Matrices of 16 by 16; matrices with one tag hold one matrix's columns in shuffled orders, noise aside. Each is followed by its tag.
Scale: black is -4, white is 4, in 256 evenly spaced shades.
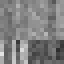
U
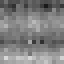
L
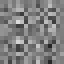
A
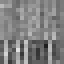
U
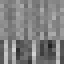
U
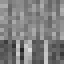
U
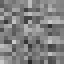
A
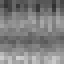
L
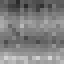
L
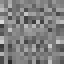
A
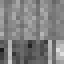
U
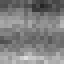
L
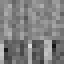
U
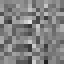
A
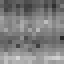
L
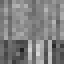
U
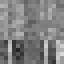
U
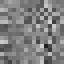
A
